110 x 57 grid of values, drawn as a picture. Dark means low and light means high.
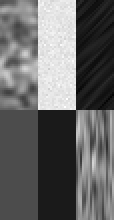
It is made of 2 by 3 panels. Panel 1,1: middling, blotchy, strong in contrast. Panel 1,2: very high, fine-grained, faint in contrast. Panel 1,3: very low, slanting up to the right, faint in contrast. Panel 2,1: low, flat. Panel 2,2: very low, flat. Panel 2,3: middling, streaked downward, strong in contrast.
